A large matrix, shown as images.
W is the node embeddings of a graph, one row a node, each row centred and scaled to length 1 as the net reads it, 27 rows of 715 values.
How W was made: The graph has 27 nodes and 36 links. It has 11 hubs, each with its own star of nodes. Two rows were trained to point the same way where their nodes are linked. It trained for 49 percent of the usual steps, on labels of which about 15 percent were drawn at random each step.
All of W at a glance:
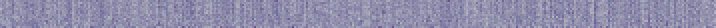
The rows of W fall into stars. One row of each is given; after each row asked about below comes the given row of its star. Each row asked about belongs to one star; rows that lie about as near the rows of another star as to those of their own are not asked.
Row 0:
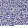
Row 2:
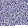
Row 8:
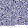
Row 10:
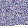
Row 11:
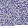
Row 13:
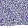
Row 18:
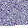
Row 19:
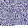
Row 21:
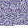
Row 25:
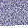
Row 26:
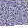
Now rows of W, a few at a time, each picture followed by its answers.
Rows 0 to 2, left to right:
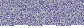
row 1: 8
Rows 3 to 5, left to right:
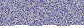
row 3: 13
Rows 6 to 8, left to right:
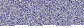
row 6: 0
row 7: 25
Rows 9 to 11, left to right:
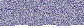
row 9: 2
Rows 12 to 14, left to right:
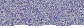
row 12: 19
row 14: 2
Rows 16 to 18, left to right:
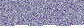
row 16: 8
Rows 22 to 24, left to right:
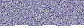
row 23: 10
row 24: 25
